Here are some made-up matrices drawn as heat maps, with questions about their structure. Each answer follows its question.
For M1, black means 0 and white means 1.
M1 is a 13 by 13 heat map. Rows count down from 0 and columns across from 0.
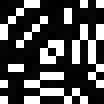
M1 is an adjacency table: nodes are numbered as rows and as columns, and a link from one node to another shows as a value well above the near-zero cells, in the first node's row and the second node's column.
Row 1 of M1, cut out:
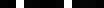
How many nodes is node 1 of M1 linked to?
2
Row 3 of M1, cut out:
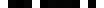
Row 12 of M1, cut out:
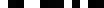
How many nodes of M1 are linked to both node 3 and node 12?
3
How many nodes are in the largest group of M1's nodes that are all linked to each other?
5
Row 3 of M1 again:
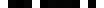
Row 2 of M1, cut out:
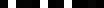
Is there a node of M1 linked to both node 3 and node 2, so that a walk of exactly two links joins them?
no
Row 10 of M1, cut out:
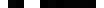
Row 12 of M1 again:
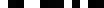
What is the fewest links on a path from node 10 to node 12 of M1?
1
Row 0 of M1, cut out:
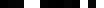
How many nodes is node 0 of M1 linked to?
4
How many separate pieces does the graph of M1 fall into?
1
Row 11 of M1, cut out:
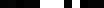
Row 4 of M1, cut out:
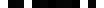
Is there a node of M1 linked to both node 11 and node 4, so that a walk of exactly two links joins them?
no
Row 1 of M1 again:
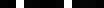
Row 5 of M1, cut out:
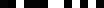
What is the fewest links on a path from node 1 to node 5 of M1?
2
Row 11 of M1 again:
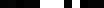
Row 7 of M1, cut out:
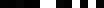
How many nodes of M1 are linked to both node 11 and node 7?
3
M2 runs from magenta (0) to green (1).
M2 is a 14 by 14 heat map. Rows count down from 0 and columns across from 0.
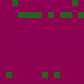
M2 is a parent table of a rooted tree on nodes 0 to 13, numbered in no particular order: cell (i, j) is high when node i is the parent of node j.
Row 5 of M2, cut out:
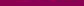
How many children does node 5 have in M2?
0
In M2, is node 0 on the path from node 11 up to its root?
yes
